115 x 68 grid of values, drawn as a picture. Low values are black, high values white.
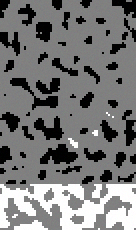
Stripes: none. Grain: blotchy. Seam: horizontal, 80% of the way down, the bottom part higher.
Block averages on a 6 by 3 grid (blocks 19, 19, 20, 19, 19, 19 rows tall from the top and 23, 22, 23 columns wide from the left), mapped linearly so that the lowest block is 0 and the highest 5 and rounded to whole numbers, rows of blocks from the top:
0 0 0 / 1 1 1 / 0 0 1 / 0 0 0 / 1 1 1 / 5 5 5
